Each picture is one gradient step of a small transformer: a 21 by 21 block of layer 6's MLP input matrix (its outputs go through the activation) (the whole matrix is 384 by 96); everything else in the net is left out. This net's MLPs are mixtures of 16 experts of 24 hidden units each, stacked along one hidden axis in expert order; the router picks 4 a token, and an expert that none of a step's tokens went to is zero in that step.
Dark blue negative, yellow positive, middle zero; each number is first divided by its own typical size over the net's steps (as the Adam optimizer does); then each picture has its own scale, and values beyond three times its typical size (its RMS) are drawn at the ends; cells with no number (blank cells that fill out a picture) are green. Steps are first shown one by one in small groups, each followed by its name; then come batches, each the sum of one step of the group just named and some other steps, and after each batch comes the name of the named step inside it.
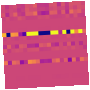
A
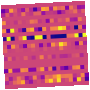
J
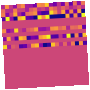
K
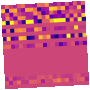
K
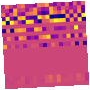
K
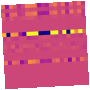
A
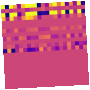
K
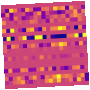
J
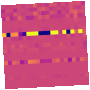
A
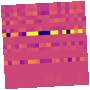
A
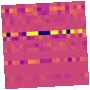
A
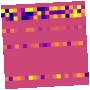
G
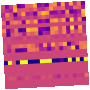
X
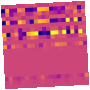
G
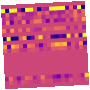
G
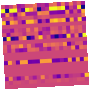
X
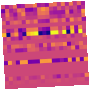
X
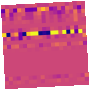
G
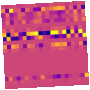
G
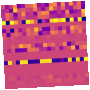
X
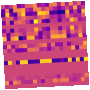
X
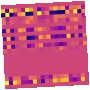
G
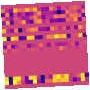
G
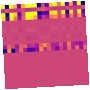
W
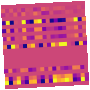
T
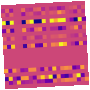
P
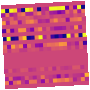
T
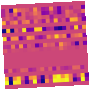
T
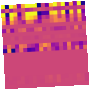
W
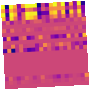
W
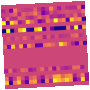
T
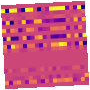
T
